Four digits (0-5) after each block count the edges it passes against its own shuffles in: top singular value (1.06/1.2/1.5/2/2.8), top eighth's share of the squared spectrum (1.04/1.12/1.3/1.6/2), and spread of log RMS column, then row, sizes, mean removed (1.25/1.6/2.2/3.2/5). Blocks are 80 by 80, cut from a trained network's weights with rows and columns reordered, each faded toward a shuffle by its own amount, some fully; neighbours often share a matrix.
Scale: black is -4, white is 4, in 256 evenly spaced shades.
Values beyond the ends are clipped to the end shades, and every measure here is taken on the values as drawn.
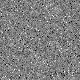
1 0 0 0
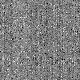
3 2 0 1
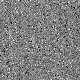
0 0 0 0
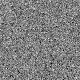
1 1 0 0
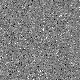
0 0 0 0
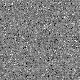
0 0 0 0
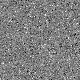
0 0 0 0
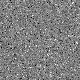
0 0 0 0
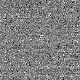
2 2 2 0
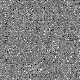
2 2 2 0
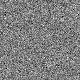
1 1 0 0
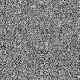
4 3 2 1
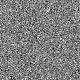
2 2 0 0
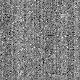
3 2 0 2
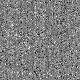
2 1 0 0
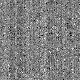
3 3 1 2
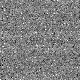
1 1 1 0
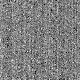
3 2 0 1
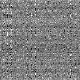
3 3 3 0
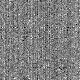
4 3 1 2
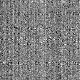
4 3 1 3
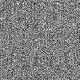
3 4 2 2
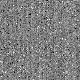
2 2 0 1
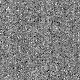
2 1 0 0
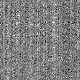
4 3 1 2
